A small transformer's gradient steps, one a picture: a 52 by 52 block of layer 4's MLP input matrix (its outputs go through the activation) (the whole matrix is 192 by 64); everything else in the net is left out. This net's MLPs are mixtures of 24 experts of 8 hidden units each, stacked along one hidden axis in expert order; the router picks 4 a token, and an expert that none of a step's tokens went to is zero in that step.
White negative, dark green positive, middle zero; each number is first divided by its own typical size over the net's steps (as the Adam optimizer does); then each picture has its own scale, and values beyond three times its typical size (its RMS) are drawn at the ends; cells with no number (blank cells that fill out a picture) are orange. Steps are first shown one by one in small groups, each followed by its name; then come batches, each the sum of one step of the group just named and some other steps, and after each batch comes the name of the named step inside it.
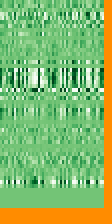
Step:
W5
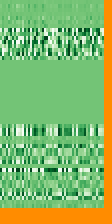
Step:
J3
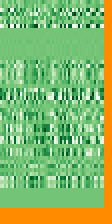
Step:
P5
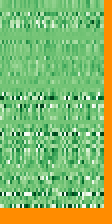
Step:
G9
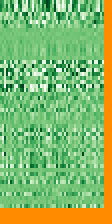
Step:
G9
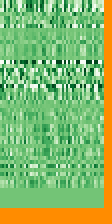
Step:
P5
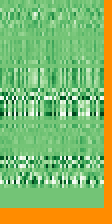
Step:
W5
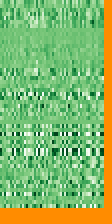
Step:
G9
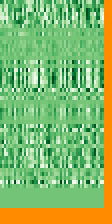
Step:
W5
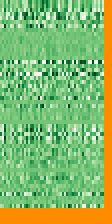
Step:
G9
